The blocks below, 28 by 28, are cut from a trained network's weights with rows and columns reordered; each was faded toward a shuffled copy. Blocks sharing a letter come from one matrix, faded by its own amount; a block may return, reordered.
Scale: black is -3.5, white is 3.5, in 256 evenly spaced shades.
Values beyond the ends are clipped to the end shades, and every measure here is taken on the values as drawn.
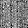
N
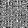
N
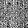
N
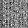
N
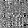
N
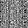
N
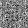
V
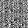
N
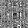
N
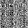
N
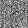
V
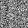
V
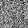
V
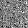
V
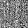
V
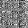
N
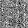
V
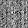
N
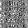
N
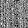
N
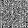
V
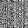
N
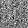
V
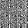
N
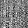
N
